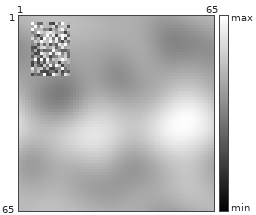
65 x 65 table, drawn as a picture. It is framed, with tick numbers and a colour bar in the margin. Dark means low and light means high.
In the top left lies a patch that is rougher than the rest. The ninth with the highest average is the middle right. On average the colour sits 70% of the way up the scale. Values change most from cell to cell in the top left. The halves do not mirror each other.
